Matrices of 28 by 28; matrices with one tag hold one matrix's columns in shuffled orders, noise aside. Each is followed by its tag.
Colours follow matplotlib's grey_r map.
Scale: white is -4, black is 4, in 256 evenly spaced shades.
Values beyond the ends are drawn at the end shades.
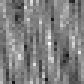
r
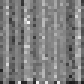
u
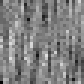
r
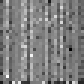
u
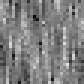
r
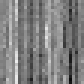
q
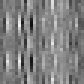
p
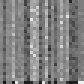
u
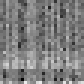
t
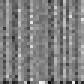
u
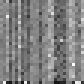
u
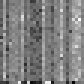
u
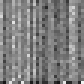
u
